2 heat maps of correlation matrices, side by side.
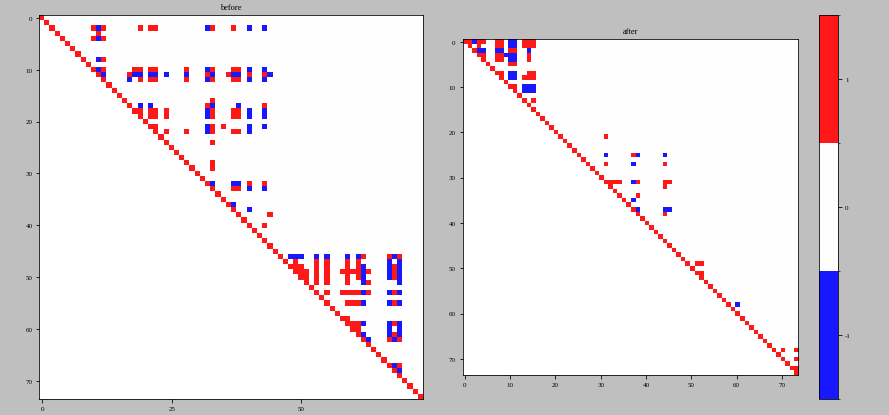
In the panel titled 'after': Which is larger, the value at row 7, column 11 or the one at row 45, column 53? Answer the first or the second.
the second
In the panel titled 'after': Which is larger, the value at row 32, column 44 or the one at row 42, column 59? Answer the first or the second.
the first
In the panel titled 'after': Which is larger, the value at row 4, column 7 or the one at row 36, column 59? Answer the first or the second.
the first
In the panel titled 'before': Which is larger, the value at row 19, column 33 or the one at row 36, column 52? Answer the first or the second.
the first
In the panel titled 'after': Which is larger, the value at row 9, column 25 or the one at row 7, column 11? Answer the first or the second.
the first
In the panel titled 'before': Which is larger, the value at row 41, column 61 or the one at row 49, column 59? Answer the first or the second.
the second
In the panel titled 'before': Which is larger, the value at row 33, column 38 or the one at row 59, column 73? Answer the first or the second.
the first
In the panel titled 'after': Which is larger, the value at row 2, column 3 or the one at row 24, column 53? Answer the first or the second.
the second
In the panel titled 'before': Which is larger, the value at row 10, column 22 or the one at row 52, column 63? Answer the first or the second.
the first
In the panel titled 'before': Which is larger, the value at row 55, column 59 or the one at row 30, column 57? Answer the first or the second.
the first
